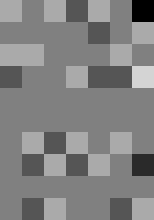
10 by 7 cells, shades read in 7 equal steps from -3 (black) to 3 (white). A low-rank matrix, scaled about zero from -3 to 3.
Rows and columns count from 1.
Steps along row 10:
down up down same down up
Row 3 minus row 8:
1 2 -1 1 -1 1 2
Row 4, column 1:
-1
